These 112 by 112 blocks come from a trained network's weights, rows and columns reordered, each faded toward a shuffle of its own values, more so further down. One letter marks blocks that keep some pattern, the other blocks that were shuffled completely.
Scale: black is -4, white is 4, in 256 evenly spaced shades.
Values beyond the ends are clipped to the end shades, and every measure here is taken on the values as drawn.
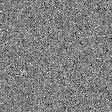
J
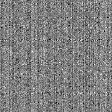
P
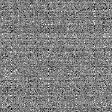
P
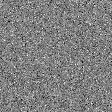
J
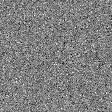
J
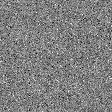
J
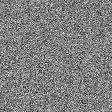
J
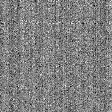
P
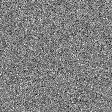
J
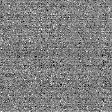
P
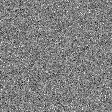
J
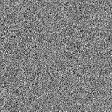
P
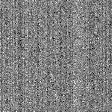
P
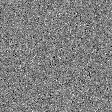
J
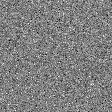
J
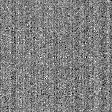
P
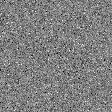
J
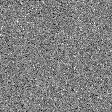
J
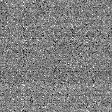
P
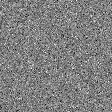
J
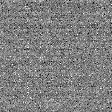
P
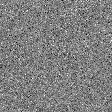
J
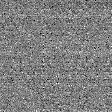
P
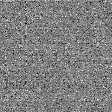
P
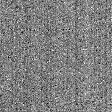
P
